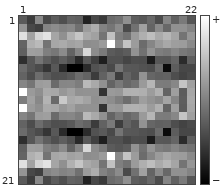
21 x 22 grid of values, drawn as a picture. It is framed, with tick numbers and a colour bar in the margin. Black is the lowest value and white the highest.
Seam: none. Stripes: horizontal, repeating 3 times. Slope: none. Mirror symmetry: top to bottom.
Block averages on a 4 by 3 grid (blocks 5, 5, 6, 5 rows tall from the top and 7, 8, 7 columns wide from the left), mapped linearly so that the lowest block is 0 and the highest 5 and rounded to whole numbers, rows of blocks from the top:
555 | 101 | 212 | 555
